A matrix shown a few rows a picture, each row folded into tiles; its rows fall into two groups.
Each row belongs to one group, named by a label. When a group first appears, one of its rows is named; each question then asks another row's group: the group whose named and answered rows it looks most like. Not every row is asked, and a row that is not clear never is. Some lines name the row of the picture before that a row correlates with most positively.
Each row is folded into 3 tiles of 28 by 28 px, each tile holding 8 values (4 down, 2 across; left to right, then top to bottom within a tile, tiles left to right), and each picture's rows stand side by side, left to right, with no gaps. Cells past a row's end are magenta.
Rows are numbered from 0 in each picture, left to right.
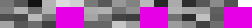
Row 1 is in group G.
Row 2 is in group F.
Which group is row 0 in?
F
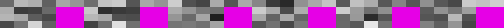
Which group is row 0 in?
G
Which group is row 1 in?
G
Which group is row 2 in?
F
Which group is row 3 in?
F
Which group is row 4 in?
G
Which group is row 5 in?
F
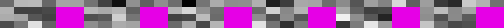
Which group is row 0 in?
G
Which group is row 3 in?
F
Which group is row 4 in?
G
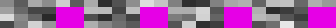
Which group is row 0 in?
G
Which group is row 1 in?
F
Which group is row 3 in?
G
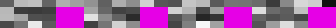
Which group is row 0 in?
G
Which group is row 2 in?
G
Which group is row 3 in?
G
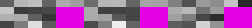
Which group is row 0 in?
G
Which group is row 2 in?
G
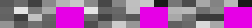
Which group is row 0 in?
F
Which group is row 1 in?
G
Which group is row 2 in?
G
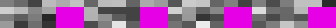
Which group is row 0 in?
F
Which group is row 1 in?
G
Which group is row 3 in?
G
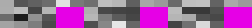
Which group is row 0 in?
F
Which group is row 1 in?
G
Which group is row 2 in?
G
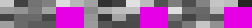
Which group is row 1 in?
F
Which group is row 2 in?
G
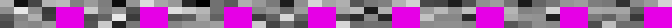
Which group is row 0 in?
F
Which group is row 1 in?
F
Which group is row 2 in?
F
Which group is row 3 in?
F
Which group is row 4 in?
F
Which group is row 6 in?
F
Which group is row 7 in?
F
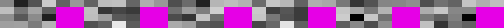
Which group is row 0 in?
F
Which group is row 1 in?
G
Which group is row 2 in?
F
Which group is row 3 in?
G
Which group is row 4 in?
F
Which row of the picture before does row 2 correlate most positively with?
3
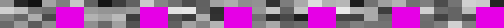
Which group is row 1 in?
F
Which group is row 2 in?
F
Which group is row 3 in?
F
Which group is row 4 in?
F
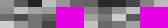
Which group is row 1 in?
F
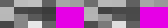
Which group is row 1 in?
G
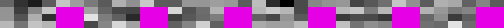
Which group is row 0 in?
F
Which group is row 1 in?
G
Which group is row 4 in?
F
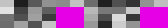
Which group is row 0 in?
F
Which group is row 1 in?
F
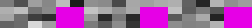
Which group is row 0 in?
G
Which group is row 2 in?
F
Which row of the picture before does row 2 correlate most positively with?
0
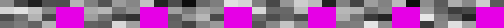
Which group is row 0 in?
F
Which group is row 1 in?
G
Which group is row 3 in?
G
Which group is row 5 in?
G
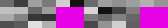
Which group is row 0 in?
G
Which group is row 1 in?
G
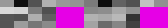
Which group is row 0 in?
F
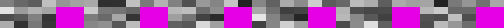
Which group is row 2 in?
G
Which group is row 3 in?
G
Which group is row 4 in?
G
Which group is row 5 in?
F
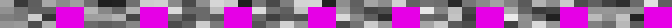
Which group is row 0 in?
F
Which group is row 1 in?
F
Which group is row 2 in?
G
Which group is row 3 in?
G
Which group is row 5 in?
F
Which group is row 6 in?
G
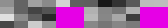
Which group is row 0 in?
G
